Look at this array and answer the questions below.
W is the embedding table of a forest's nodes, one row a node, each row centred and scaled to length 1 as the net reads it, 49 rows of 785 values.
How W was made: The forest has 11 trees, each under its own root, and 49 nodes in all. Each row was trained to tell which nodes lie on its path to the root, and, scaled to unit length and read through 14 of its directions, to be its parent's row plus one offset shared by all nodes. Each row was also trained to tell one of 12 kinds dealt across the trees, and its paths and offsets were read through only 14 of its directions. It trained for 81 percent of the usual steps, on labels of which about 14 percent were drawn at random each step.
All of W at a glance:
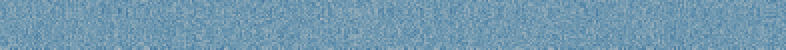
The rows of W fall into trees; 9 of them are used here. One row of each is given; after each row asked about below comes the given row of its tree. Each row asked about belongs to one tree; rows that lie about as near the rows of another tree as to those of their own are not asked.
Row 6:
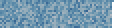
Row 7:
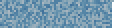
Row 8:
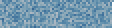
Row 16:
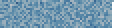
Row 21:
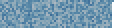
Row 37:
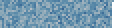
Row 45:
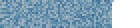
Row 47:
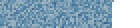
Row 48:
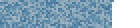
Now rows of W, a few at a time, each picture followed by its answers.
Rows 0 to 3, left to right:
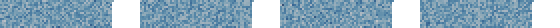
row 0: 16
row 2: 16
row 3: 47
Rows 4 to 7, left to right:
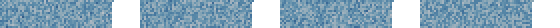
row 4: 7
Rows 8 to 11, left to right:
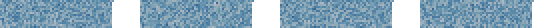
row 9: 37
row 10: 8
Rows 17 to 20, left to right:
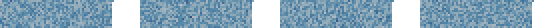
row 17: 37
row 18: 6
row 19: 47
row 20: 21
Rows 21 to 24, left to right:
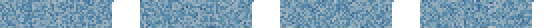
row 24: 37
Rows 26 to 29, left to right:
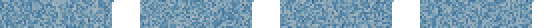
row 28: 47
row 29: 6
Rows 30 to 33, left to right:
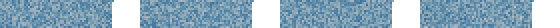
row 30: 7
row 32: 6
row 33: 48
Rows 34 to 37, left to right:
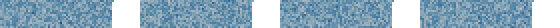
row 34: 37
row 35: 21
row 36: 37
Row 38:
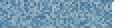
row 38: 7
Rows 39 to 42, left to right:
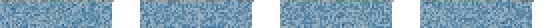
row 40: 47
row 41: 21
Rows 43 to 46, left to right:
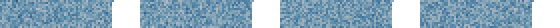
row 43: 16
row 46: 48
